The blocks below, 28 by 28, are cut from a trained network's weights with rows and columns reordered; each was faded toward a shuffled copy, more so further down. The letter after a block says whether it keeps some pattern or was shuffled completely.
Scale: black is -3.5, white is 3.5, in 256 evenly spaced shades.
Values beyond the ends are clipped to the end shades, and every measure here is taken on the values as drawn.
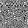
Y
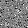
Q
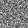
Q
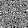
Y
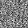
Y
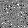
Y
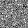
Q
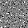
Y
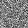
Q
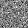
Q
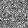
Y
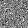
Q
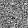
Y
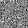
Y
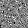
Q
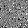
Y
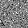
Q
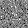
Q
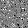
Q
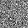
Q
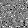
Y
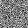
Y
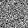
Y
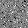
Y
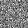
Q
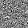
Q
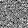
Q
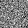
Q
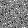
Q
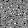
Q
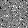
Q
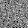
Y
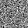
Q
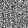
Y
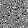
Y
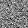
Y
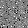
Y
